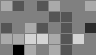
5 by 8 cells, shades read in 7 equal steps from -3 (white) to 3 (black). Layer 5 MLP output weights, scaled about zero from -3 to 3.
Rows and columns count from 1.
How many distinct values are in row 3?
4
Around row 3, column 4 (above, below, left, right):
0 -2 -1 0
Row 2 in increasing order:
0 0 0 0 0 0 1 1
